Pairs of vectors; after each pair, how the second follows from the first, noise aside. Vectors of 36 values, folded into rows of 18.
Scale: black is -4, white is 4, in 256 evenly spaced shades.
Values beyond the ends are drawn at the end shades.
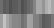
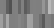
partly zeroed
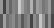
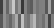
reversed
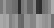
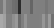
partly zeroed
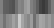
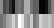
scaled up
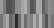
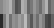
wrapped around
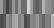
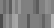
partly zeroed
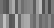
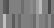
partly zeroed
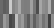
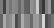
reversed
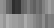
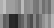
wrapped around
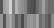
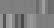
partly zeroed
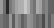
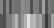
reversed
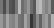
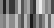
scaled up
